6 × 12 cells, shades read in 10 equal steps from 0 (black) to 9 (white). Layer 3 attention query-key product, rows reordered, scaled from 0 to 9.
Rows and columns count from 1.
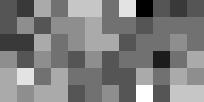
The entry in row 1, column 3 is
6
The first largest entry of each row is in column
8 6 3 12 2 9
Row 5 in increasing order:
3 3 4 4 4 4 5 6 6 6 6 8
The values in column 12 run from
3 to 7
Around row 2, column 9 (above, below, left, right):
0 4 4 4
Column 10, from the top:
3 4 4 1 4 3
